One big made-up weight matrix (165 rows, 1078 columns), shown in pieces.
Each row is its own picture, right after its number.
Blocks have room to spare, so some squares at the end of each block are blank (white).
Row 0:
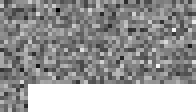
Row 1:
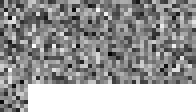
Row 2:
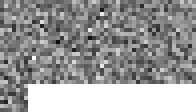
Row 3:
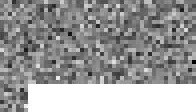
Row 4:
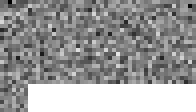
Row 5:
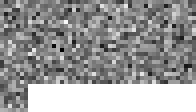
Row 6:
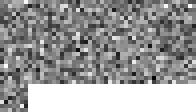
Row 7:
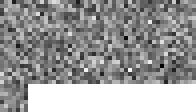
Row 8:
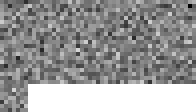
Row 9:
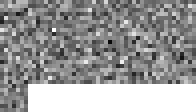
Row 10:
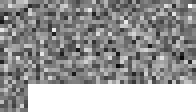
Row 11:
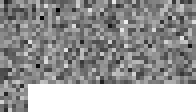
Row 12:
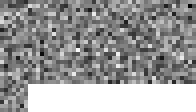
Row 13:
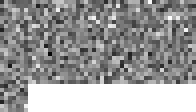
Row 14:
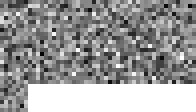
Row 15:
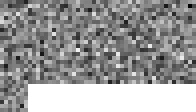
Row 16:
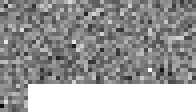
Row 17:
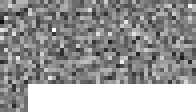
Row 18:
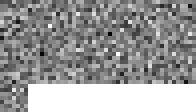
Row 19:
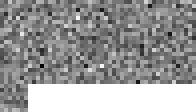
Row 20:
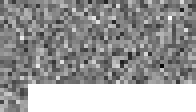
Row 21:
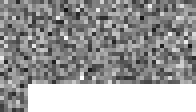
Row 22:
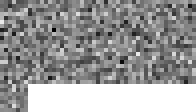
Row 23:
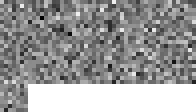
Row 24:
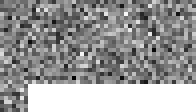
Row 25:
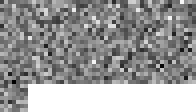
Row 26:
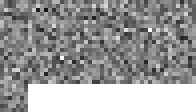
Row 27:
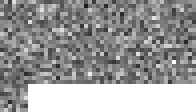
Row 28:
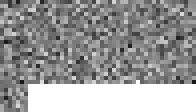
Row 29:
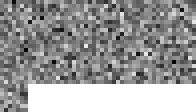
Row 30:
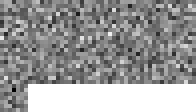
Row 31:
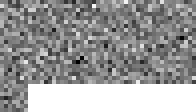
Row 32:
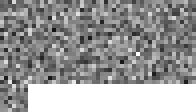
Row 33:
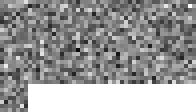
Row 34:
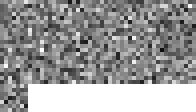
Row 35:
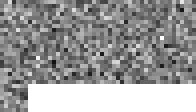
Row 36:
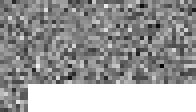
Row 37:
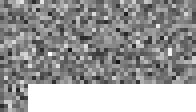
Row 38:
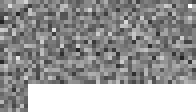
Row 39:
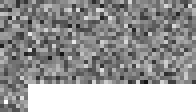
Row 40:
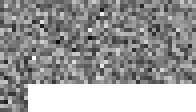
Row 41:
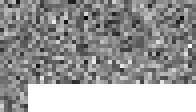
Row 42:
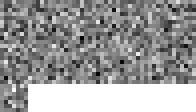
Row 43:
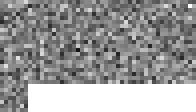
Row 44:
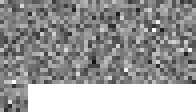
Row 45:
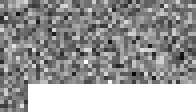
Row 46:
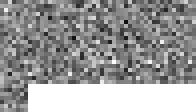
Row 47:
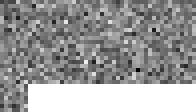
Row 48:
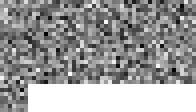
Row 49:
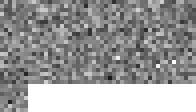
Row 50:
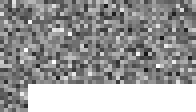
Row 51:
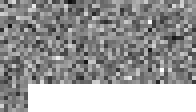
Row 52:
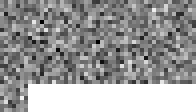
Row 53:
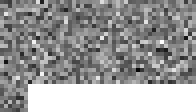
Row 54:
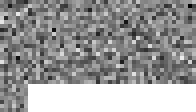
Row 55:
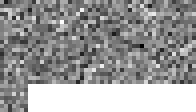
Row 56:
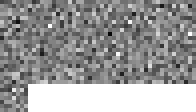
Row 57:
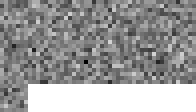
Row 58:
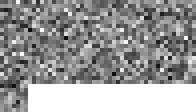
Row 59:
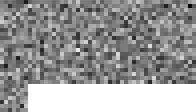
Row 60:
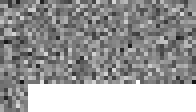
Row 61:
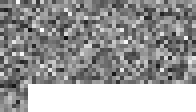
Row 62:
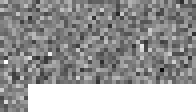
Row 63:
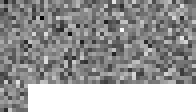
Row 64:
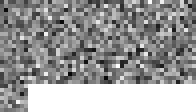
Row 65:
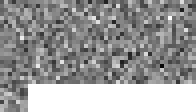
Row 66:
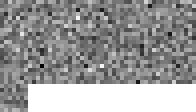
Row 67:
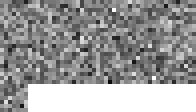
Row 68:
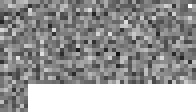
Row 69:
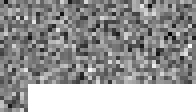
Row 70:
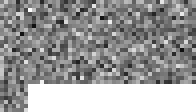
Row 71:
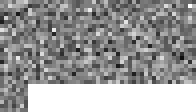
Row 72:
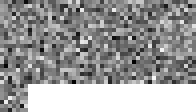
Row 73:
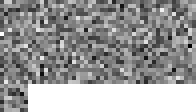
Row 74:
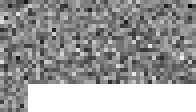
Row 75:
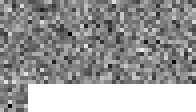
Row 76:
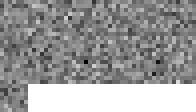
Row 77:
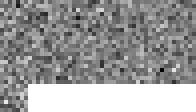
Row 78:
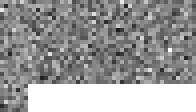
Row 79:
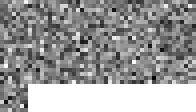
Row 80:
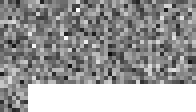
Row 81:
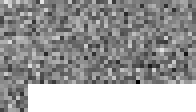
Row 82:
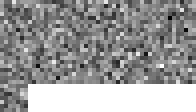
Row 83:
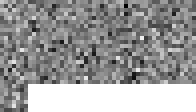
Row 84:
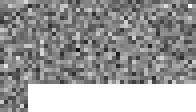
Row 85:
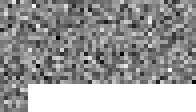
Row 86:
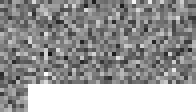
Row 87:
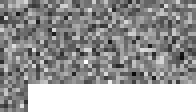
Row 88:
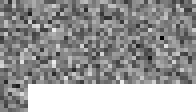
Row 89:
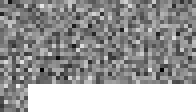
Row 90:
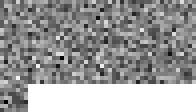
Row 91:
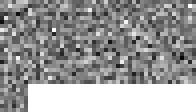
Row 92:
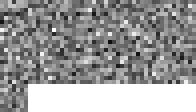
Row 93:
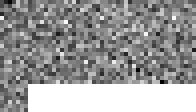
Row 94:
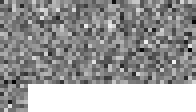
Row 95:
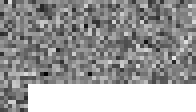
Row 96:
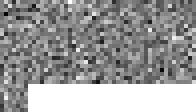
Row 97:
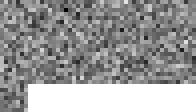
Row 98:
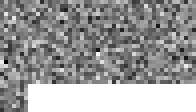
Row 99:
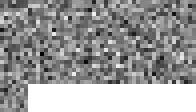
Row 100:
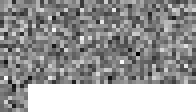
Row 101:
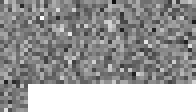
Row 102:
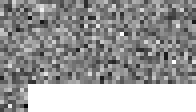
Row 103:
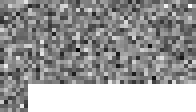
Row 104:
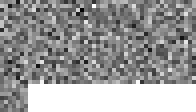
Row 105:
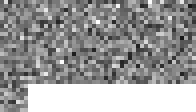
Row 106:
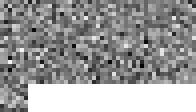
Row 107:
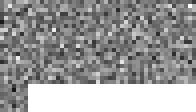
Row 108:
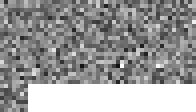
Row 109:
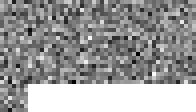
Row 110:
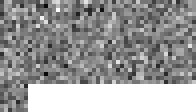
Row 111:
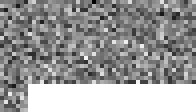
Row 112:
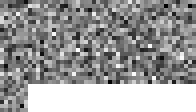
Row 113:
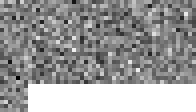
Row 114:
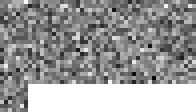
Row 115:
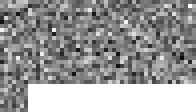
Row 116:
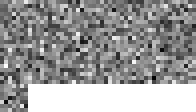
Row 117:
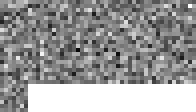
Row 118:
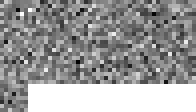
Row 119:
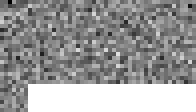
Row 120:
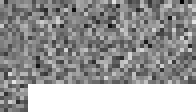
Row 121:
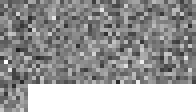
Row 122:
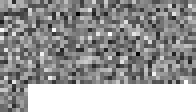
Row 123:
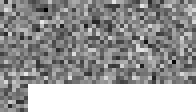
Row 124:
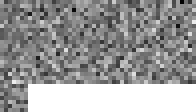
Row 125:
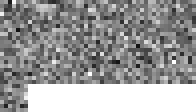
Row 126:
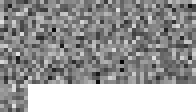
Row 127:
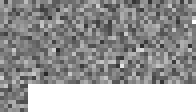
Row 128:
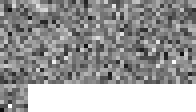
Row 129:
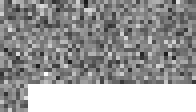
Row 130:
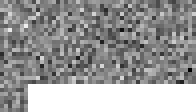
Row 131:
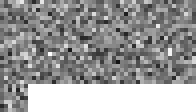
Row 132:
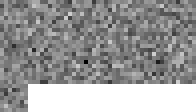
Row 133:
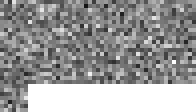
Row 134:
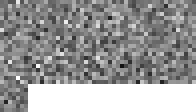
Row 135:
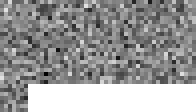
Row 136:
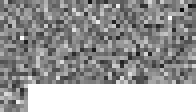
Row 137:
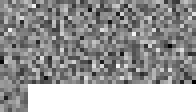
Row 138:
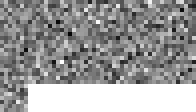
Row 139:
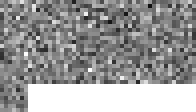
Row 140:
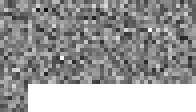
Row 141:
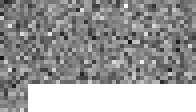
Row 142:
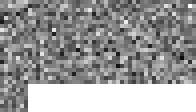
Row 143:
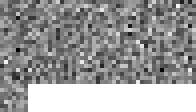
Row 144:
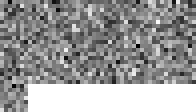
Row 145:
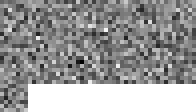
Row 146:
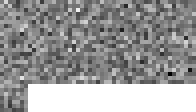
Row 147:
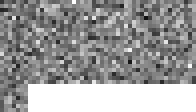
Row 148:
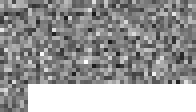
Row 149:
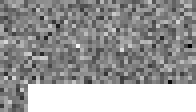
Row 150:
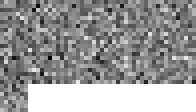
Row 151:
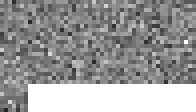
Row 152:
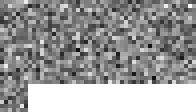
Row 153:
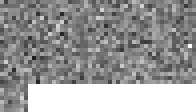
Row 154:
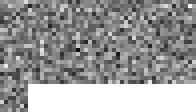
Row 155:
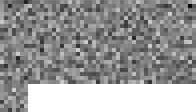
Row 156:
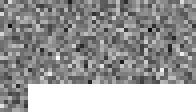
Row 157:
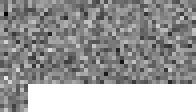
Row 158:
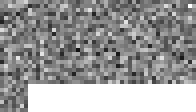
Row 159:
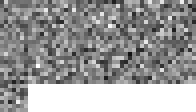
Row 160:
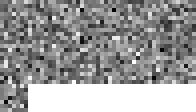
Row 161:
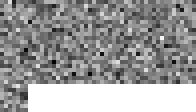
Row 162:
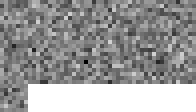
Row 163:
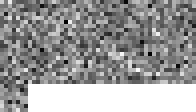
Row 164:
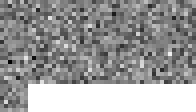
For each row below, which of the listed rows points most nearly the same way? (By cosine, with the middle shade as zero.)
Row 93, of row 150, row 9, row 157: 9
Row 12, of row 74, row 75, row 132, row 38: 74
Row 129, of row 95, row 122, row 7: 122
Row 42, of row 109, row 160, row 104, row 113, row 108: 160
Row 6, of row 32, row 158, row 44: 158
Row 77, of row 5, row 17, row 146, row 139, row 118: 146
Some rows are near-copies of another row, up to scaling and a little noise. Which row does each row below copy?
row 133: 27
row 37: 131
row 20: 65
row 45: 87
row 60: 28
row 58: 61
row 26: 140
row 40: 2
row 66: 19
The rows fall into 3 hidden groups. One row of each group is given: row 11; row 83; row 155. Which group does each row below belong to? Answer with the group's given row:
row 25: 11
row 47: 83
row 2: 83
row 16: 83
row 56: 155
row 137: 83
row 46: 11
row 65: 11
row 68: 155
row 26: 83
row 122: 155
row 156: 83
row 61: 83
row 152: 155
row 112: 155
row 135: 11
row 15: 155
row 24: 83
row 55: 83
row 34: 155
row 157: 83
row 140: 83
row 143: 83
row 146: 83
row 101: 11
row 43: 155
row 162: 155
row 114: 155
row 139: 83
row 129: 11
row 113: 83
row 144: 11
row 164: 83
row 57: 155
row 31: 83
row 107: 155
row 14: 155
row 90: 83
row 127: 11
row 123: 11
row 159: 11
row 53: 83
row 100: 155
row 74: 155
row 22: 155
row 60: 83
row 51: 83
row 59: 155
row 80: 83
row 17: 155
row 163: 83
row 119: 155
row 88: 11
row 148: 155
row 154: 155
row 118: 83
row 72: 155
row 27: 11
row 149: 83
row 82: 11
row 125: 11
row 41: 83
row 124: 11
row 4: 155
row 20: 11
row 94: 11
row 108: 11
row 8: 155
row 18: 155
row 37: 83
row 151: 11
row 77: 83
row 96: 83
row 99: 155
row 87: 155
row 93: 83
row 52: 83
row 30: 155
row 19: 83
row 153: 83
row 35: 11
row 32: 155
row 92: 155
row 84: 155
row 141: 83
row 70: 83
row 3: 11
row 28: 83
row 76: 155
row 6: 155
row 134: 83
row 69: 83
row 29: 11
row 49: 11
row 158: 155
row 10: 155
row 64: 11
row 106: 83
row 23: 11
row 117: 155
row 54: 155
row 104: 83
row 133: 11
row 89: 83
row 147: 83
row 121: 83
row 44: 11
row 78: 83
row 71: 155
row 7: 11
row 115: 155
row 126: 155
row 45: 155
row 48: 11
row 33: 155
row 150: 83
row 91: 155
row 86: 11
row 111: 83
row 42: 155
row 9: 155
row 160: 155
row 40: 83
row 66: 83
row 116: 155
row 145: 83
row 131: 83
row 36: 11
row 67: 155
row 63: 11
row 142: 155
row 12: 155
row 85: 83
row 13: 11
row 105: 11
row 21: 83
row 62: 83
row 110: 11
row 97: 83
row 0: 11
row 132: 155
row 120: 11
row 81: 83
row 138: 11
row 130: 83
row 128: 11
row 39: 83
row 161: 11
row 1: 83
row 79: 155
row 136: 11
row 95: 11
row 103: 155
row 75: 11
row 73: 83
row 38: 155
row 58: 83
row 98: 83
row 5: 83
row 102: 11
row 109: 155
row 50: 11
